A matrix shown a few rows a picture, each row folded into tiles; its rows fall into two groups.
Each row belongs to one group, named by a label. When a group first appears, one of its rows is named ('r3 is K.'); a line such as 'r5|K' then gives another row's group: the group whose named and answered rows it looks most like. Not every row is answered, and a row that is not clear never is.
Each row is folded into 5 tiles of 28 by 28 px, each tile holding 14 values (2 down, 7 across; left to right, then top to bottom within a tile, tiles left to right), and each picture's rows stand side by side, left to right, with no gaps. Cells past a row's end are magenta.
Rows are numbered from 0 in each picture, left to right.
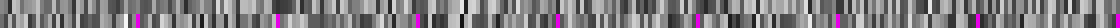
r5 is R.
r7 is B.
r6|B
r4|B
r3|B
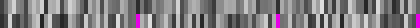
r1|R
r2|B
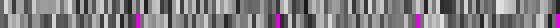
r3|R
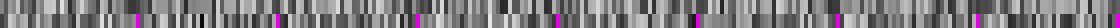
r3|B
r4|B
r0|R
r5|R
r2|B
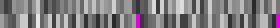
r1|B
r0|R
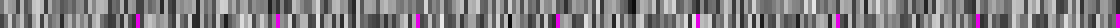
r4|R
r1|R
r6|B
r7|B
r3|B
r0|B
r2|R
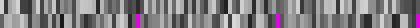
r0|R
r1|B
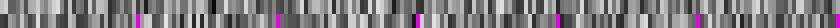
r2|B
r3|R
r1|R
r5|B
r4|B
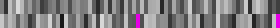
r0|R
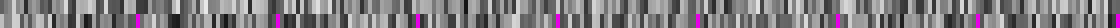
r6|B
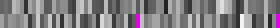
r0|R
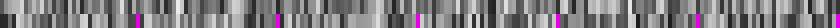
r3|R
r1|B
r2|B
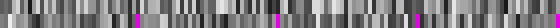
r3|B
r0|R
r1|R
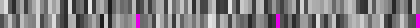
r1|B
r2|B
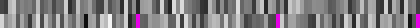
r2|R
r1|B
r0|R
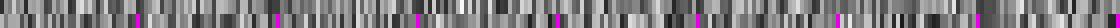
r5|B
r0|R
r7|B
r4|B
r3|B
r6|R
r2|R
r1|R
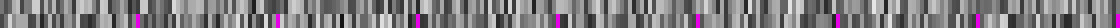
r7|R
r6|B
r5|B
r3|B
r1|B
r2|R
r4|B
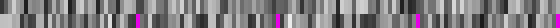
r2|R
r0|R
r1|B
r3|B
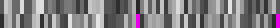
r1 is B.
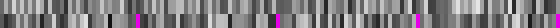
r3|B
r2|R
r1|B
